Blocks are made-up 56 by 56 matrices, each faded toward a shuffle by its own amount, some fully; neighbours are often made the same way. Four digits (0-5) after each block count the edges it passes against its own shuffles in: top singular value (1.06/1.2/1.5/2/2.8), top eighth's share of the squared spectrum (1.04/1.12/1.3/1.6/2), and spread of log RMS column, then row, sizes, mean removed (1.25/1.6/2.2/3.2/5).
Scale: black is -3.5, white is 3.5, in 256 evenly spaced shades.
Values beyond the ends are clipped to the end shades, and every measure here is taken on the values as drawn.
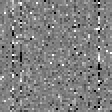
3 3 2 0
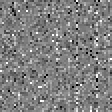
2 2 2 0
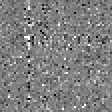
3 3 2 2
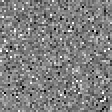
0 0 0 0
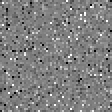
0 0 0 0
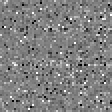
2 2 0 1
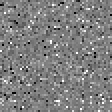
2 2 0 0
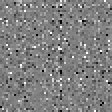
3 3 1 1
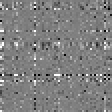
3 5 2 3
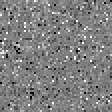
0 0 0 0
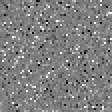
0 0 0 0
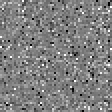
2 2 1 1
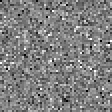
0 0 0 0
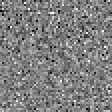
0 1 0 0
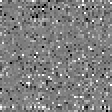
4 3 1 2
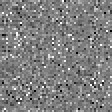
3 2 1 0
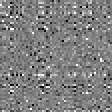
4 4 2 2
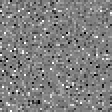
1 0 0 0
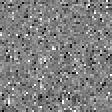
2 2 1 0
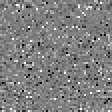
3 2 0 1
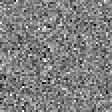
1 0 1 0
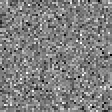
0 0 0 0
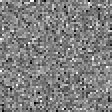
0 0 0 0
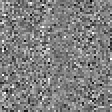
0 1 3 0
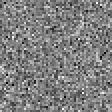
0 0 1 0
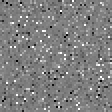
0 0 0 0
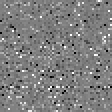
3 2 0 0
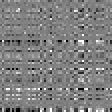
5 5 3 4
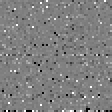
4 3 0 1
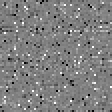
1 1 0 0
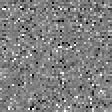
3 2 0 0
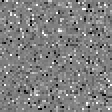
2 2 0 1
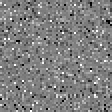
2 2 0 0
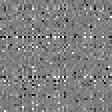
4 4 2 2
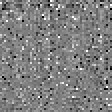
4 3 1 2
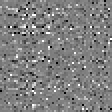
4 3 2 2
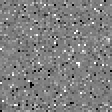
3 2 0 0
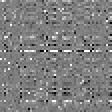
4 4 2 3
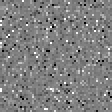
1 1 0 0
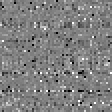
4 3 1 2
